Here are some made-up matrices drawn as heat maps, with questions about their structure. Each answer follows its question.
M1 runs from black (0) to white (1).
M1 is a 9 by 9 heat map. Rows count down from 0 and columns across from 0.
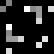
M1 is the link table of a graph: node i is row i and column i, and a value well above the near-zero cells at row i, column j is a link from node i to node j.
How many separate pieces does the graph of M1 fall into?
1
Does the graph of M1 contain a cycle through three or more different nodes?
no
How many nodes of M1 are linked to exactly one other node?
7
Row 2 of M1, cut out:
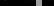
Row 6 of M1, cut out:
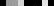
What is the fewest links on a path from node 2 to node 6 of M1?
1
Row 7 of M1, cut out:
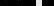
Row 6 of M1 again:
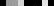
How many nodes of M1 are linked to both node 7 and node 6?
0
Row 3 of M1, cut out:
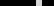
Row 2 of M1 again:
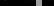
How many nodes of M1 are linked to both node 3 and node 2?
1
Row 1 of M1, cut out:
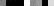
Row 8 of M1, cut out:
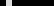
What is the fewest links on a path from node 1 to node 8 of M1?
1
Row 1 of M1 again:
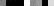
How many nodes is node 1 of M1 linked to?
5
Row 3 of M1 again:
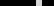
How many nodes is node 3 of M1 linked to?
1
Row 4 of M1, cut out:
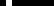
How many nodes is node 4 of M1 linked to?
1
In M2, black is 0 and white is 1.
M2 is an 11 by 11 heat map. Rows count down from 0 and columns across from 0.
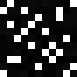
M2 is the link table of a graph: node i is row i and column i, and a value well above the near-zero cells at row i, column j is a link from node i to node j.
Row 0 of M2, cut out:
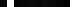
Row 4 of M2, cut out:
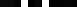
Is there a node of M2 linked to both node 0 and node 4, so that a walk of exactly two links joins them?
no
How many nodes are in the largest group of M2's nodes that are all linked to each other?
2
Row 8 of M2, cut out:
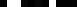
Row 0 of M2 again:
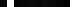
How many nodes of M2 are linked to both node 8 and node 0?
1
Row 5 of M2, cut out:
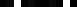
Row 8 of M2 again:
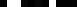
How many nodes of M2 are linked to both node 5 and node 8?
1
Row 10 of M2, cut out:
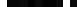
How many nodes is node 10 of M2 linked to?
2
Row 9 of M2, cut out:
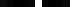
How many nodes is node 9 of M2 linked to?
2
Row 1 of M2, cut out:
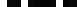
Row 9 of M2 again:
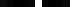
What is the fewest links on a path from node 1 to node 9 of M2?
3
